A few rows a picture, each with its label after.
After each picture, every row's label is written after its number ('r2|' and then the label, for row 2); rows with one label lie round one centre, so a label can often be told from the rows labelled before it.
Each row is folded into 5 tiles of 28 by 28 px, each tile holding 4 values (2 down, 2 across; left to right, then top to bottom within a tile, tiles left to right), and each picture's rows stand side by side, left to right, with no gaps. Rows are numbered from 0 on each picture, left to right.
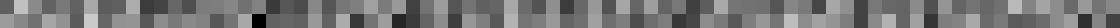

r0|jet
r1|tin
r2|tin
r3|jet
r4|tin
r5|jet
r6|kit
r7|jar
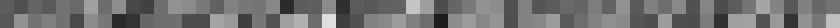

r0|tin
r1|jar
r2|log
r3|kit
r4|tin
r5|kit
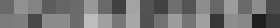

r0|jet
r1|tin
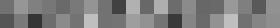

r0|jet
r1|jet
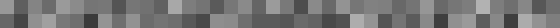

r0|kit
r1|jar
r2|jar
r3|kit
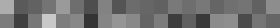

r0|kit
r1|jar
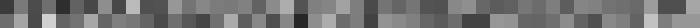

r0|log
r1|jar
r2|kit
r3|jar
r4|jet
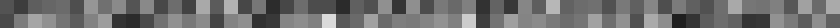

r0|tin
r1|tin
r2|log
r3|log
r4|tin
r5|jar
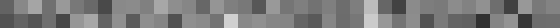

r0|jar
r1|jet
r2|jet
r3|jar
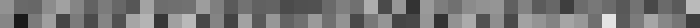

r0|kit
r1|kit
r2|tin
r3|kit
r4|log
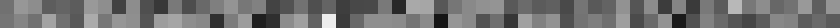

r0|jet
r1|tin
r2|log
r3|kit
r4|tin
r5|jar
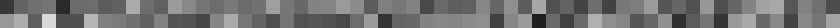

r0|log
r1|jar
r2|jar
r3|tin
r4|tin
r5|kit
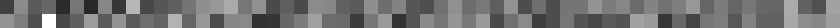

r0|log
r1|tin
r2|tin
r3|tin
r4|jar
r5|jet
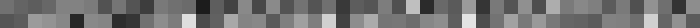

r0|tin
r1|log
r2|log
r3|log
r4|jet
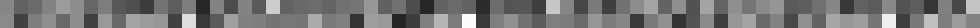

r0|kit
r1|log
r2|tin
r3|log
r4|tin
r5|kit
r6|log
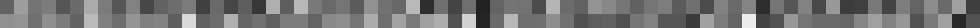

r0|jet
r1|log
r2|jet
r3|log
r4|jar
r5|log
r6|tin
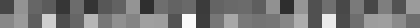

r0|log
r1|log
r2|log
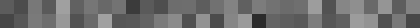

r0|tin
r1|tin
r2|jar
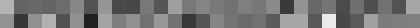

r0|kit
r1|jar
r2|log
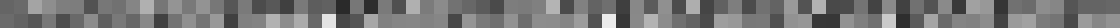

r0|jar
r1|kit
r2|log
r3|jet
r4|log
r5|tin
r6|log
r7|kit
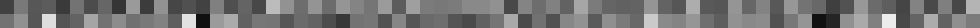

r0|log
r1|log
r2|jar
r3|jar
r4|jet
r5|tin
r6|log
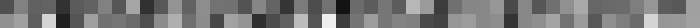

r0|log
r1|tin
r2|log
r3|kit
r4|jet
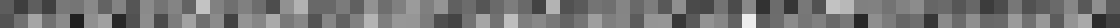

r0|tin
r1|kit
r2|jet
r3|jet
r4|tin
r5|log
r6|kit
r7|tin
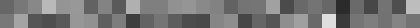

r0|jar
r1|jar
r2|log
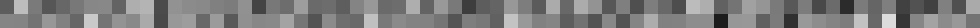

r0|jet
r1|kit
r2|jet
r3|jet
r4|jet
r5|kit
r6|log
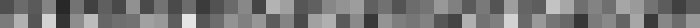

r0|log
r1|log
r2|kit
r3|jet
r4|kit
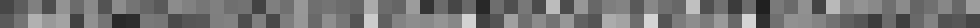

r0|tin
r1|jar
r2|jet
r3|log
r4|jet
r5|log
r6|jar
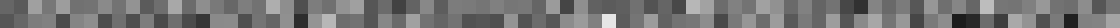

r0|jar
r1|jar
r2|kit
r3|jar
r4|log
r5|kit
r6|tin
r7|kit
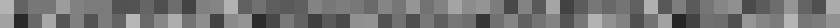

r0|kit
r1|tin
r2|jar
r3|jar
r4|tin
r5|jet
